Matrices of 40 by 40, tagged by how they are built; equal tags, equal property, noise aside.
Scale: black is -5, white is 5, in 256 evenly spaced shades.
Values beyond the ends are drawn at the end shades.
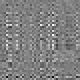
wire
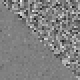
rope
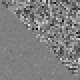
rope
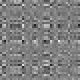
wire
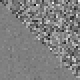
rope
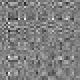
wire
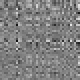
wire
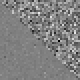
rope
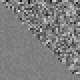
rope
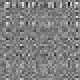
wire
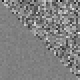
rope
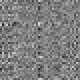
wire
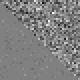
rope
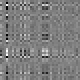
wire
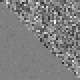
rope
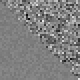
rope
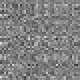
wire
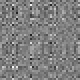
wire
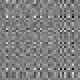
wire
